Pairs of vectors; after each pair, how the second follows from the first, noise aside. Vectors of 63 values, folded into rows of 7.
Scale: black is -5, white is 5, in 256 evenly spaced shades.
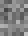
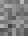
wrapped around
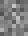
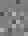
partly zeroed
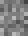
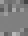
partly zeroed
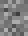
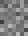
wrapped around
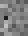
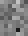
wrapped around
